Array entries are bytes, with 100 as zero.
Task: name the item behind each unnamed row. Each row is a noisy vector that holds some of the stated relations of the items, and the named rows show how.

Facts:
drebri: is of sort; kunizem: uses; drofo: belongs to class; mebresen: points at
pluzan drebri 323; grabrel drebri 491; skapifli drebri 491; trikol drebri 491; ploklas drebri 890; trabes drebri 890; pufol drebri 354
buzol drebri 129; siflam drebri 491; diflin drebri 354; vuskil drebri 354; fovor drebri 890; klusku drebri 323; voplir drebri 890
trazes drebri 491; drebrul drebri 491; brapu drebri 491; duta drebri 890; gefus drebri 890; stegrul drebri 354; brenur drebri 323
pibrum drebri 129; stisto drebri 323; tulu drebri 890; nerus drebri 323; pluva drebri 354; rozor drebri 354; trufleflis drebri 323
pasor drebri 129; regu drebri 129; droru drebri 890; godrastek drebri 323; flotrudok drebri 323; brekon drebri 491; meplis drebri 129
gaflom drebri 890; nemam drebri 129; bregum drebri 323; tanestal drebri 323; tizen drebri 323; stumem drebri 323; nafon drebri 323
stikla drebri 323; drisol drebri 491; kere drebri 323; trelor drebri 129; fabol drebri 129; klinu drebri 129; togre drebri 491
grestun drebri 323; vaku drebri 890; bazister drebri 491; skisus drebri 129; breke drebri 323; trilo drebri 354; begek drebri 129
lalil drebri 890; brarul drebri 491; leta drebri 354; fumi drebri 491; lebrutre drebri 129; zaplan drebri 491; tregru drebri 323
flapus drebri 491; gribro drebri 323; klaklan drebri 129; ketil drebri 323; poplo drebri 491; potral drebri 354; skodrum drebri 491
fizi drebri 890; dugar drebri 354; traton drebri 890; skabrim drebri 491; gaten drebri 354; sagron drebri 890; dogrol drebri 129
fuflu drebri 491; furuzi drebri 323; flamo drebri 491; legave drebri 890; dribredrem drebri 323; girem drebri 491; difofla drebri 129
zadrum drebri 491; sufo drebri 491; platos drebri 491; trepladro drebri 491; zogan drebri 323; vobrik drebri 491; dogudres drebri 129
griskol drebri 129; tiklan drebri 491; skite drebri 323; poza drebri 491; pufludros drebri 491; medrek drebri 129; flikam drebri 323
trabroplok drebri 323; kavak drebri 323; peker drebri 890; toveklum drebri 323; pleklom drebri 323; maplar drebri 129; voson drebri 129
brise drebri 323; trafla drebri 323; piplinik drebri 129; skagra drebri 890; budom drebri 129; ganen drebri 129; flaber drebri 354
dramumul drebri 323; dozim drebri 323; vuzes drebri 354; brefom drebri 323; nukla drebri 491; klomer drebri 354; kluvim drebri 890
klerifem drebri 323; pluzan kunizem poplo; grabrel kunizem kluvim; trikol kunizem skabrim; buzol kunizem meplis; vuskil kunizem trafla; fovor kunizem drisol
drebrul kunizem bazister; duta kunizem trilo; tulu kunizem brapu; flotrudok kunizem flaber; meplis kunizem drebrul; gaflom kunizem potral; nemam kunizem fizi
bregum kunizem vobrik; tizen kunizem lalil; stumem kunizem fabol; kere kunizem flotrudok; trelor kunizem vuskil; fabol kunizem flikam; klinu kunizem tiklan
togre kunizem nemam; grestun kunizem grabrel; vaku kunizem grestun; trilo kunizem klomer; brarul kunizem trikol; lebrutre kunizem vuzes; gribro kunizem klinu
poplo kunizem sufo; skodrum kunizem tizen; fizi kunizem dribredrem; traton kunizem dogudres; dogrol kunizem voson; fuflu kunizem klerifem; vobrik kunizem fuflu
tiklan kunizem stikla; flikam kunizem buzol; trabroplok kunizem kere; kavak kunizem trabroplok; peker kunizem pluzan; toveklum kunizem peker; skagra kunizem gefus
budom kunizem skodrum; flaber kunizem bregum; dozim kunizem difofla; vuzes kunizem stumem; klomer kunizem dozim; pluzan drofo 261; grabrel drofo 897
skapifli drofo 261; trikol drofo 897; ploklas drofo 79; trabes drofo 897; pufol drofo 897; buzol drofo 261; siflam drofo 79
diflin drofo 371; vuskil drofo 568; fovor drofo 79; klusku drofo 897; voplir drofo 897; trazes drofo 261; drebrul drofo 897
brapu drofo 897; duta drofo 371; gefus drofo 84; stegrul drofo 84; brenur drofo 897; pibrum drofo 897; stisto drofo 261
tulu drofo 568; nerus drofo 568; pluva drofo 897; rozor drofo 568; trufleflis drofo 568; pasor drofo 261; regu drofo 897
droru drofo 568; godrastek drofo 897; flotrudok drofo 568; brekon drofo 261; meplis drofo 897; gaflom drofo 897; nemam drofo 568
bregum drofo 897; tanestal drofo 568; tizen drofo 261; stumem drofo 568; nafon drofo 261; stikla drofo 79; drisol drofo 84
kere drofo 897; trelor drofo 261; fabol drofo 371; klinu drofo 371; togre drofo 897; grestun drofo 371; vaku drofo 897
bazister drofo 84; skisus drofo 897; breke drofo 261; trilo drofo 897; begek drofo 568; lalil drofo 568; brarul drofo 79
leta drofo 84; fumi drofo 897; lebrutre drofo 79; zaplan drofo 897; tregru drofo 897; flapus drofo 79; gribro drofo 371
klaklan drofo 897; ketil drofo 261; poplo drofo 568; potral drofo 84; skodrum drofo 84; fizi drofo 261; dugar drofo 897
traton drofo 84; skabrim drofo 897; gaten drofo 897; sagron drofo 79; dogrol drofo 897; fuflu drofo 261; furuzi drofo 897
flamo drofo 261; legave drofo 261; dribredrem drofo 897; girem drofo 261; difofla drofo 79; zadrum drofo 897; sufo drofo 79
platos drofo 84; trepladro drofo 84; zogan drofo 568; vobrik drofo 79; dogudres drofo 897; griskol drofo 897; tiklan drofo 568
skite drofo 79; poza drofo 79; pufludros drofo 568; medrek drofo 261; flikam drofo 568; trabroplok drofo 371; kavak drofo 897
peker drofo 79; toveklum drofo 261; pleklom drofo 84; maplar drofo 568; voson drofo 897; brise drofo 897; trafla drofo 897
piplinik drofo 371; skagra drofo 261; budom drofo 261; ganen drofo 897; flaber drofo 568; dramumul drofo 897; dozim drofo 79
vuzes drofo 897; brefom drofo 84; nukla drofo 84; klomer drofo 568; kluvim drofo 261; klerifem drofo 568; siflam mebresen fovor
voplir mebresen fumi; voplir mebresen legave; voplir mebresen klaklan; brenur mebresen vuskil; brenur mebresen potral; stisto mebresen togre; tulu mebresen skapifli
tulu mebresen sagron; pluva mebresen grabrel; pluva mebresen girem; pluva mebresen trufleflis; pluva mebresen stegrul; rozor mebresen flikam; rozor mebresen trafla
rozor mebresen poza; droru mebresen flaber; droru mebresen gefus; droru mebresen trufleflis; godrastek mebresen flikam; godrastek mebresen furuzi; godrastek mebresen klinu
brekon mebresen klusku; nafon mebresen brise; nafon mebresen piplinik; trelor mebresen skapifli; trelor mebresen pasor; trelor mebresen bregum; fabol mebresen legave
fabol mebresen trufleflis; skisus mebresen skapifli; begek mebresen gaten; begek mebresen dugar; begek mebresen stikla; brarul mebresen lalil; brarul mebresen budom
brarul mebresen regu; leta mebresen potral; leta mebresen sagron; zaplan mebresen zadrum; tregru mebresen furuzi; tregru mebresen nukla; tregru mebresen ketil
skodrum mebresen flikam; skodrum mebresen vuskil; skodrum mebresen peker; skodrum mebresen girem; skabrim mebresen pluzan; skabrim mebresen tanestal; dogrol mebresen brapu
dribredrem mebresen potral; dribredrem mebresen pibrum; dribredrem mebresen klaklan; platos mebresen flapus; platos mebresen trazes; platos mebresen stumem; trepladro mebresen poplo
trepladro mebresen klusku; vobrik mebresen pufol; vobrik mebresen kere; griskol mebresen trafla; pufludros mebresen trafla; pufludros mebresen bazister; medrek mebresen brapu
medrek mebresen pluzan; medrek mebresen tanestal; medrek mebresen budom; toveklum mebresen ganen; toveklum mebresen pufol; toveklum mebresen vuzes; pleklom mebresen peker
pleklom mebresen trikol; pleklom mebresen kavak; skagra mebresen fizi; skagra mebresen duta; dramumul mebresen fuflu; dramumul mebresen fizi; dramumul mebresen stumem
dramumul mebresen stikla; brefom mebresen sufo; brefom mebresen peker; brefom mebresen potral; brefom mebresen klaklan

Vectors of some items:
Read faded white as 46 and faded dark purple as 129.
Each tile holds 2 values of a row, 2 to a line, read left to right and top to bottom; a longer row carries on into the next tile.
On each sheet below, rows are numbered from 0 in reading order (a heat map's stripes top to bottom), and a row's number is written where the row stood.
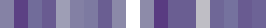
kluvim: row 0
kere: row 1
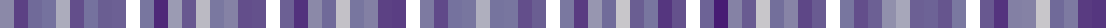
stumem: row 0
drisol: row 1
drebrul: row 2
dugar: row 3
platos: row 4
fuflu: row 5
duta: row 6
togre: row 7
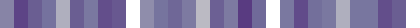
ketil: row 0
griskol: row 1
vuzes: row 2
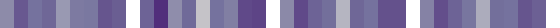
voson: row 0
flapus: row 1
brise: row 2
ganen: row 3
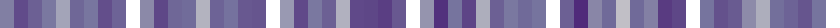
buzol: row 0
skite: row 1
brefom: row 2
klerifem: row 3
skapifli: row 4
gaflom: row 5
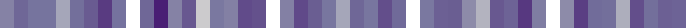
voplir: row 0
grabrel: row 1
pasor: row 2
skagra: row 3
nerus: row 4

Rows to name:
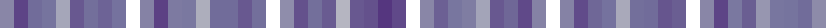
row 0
maplar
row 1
stegrul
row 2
brenur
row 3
droru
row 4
pibrum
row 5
lalil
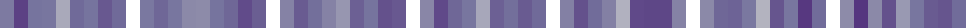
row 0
diflin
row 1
peker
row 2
klinu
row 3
piplinik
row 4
tulu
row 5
medrek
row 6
potral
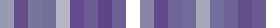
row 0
pleklom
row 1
klaklan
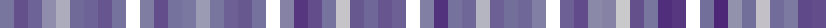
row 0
fovor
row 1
sagron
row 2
kavak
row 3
flaber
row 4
brarul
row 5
nukla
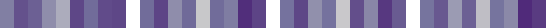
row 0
gribro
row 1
zaplan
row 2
pufludros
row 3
skabrim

